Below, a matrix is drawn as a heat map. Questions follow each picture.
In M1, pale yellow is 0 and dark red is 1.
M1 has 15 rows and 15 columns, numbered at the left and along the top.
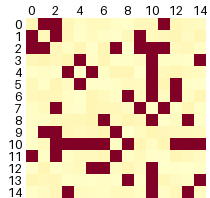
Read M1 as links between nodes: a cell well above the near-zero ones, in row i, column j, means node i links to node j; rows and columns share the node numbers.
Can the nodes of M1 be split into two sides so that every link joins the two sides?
no
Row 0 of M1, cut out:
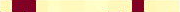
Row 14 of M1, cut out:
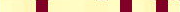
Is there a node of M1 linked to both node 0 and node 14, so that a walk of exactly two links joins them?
no
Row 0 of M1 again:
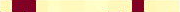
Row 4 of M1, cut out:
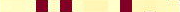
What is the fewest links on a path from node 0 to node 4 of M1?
3
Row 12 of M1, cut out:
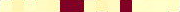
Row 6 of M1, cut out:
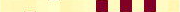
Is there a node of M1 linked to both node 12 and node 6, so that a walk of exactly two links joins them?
yes
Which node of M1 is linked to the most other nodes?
node 10
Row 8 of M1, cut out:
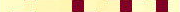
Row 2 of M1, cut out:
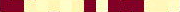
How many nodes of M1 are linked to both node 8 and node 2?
1
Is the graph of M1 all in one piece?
yes
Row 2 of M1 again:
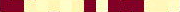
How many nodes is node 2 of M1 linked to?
6
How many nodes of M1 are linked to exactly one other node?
0
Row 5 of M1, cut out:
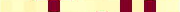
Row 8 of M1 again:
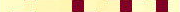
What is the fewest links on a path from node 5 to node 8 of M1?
2
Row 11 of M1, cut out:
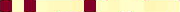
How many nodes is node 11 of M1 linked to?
3
